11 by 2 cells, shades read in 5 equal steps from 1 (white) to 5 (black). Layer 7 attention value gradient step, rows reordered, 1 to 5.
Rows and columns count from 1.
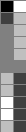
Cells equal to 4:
6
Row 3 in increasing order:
2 3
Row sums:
6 6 5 5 5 6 6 6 5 5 6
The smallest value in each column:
1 1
